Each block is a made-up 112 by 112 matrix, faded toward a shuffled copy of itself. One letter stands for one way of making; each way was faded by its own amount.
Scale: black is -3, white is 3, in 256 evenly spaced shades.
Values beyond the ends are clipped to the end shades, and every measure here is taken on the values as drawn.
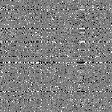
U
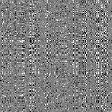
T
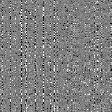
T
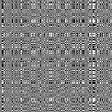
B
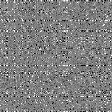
U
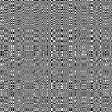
B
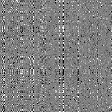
T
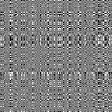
B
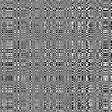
B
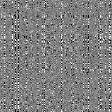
T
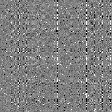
T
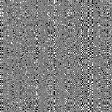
T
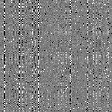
T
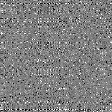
U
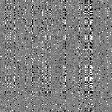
T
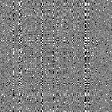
T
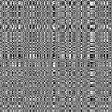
B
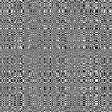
B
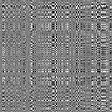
B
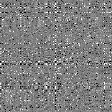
U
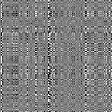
B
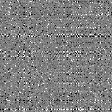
U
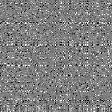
U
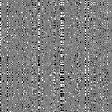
T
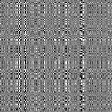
B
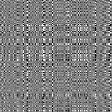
B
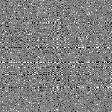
U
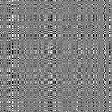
B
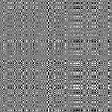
B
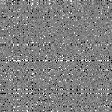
U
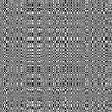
B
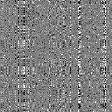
T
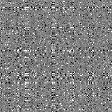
U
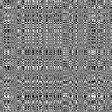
B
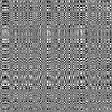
B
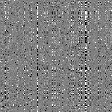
T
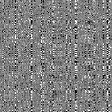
T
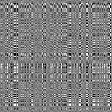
B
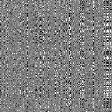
T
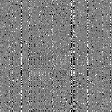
T
